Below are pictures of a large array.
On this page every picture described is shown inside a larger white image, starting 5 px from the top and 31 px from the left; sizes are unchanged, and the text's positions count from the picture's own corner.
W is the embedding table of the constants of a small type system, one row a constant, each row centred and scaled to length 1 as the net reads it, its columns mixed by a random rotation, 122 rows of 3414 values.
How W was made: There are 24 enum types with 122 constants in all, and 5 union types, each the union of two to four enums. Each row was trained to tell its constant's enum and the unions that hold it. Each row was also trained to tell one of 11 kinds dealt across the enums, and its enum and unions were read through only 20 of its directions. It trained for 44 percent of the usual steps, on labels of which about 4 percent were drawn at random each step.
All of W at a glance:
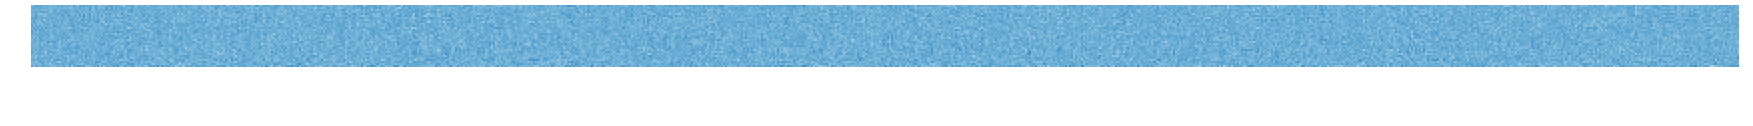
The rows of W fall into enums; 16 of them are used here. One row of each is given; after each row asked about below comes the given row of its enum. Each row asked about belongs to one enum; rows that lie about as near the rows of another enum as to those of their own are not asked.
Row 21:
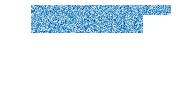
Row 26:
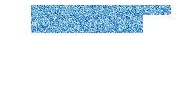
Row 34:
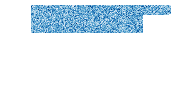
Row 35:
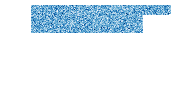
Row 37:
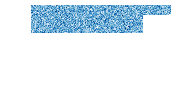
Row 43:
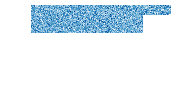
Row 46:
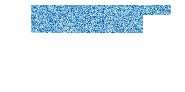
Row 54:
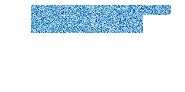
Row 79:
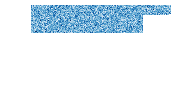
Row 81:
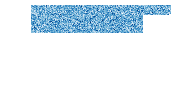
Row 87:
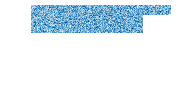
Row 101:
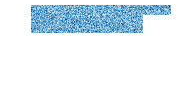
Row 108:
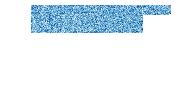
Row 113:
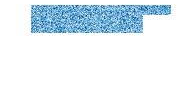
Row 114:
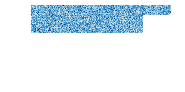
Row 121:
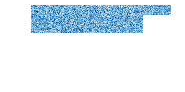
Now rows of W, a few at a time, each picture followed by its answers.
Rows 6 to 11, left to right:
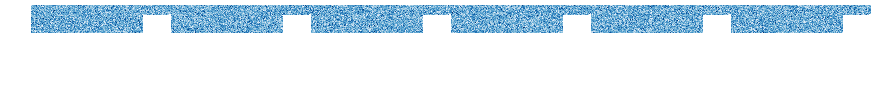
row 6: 54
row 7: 43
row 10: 21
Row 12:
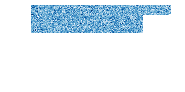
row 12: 26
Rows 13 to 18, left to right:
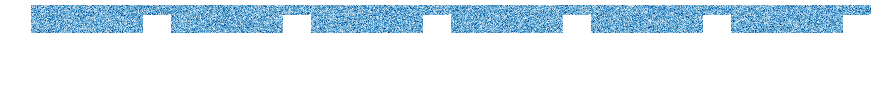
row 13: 114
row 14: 43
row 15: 87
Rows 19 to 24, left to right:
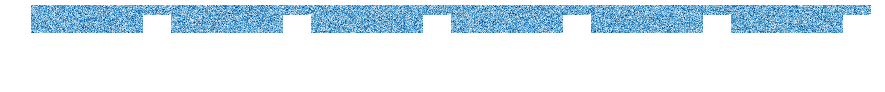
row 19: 81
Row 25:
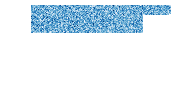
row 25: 46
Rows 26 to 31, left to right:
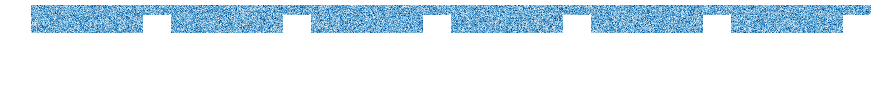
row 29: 81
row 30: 108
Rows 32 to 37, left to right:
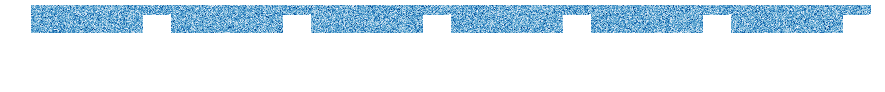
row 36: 113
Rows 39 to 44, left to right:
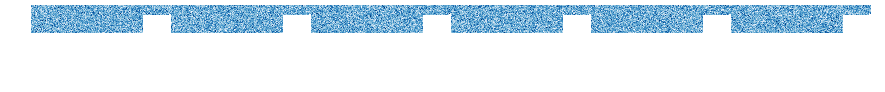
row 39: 81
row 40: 108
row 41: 114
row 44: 35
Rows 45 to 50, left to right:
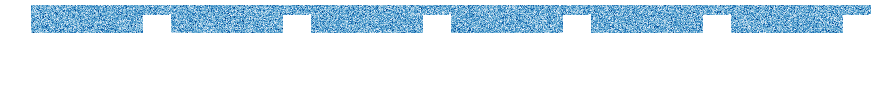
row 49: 87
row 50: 26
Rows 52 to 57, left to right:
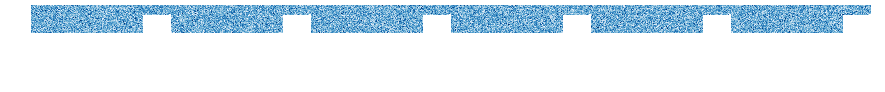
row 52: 37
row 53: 26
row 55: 26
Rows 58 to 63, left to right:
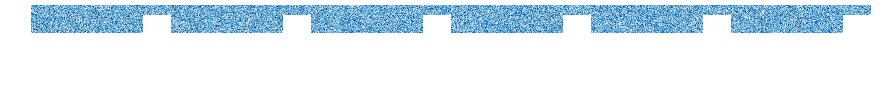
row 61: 87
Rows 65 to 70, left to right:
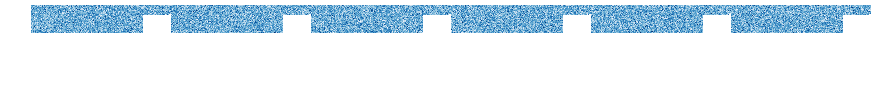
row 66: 101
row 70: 35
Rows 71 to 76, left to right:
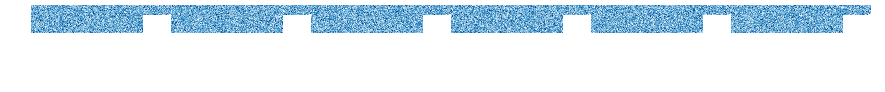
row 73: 37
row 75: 34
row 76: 79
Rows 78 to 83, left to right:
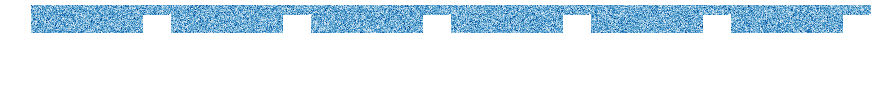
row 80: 37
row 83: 87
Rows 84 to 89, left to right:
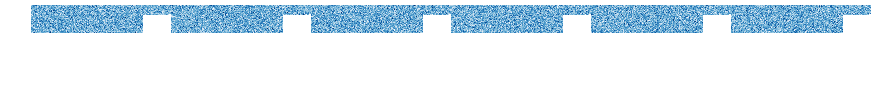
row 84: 21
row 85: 108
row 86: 54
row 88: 26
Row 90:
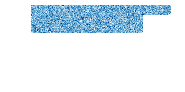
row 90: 114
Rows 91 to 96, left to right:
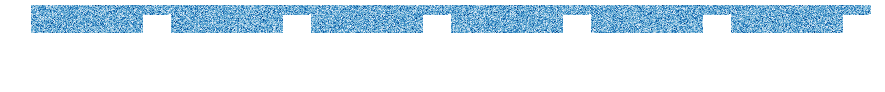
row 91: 21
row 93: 21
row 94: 108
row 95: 37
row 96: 34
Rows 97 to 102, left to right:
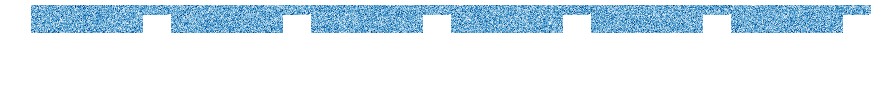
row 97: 114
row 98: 79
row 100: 79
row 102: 81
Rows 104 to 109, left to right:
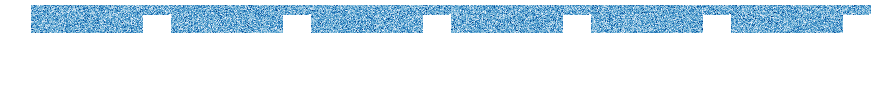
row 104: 79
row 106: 121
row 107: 81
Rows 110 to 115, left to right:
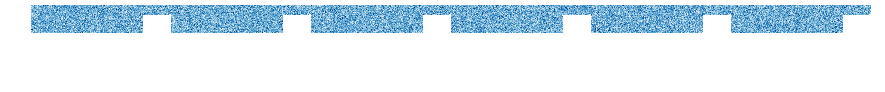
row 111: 108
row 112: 79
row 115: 34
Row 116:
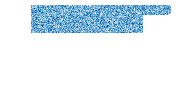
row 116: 114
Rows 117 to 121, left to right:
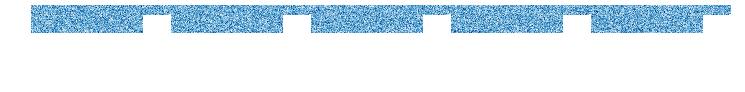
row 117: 37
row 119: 54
